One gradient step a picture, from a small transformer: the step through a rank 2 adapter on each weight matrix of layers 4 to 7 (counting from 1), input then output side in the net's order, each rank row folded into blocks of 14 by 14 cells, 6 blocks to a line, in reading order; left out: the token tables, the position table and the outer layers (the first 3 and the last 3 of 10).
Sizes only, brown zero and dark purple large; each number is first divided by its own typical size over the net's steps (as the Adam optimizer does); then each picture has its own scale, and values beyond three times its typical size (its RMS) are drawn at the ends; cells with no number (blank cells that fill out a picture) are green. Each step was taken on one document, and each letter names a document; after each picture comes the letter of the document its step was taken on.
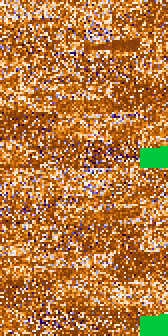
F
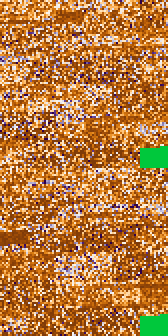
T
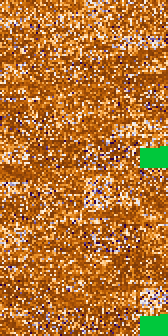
F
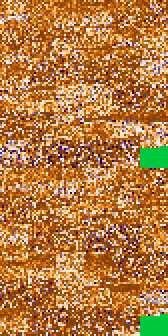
T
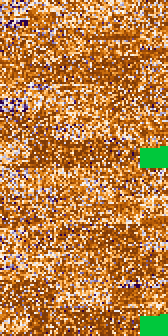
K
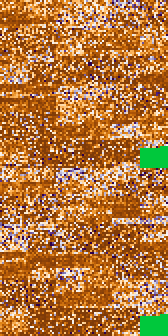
K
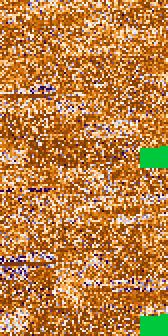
K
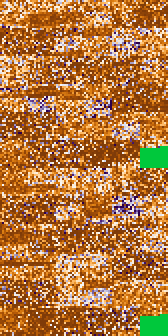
T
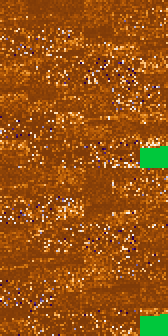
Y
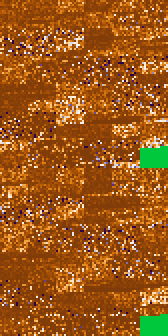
Y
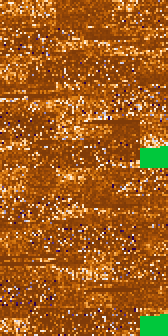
Y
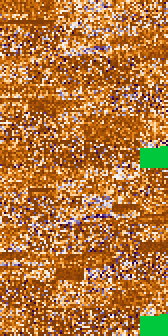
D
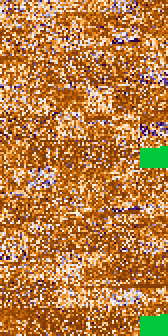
T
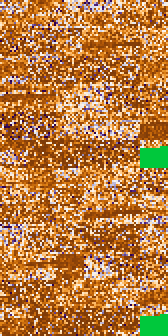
K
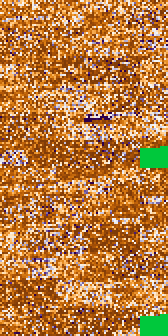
K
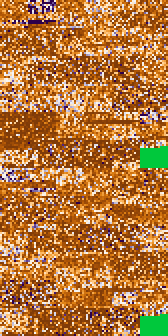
D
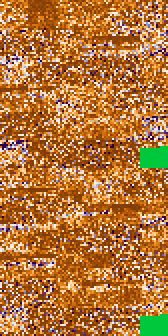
D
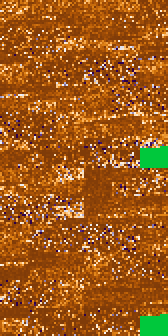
Y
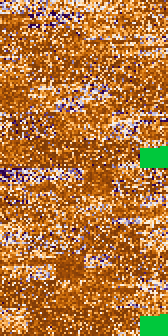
K
